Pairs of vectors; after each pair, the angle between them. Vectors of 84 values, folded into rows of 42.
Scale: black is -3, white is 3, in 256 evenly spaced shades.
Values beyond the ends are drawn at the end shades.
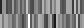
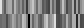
nearly opposite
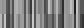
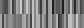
partly aligned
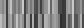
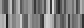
partly aligned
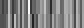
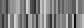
partly aligned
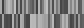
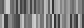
partly aligned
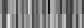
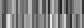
nearly parallel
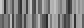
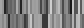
partly aligned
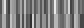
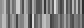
partly aligned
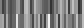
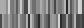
partly opposed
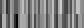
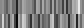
partly aligned
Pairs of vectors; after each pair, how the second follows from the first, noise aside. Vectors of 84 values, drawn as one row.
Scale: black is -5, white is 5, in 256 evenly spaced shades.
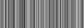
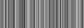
copied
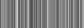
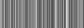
reversed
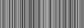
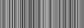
copied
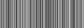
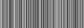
reversed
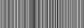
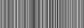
copied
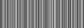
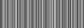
copied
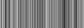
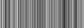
copied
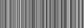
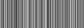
shuffled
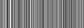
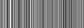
copied
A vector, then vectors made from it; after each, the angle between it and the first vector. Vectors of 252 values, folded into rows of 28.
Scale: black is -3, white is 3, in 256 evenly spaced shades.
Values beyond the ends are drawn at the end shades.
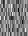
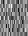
nearly parallel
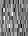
partly aligned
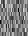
nearly parallel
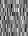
nearly opposite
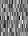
partly opposed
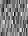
orthogonal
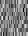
partly opposed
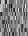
partly opposed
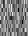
nearly parallel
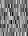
partly opposed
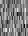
orthogonal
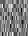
partly aligned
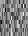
orthogonal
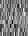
orthogonal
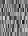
partly aligned
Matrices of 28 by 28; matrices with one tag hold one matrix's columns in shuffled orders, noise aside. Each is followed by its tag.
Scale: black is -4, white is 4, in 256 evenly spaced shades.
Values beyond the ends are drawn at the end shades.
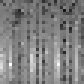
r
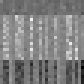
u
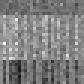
u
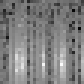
r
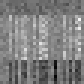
u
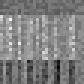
u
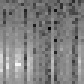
r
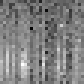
r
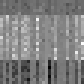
u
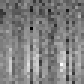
r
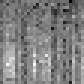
r
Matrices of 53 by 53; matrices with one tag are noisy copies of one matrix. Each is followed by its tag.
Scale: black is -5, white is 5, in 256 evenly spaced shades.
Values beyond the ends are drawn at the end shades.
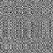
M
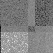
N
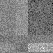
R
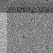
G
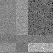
R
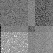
N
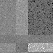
R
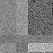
R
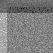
G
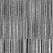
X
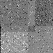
N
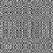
M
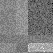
R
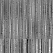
X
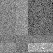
R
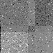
N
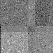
N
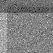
G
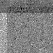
G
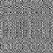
M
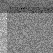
G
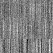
X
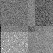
N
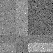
R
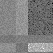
R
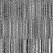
X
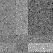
R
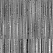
X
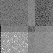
N
